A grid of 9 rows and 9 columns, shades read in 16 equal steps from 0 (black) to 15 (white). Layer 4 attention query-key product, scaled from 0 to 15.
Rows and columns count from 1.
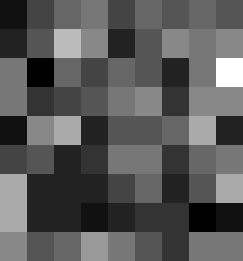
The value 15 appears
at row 3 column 9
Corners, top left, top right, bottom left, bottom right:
1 5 8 7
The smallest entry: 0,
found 2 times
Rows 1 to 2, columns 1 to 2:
1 4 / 2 5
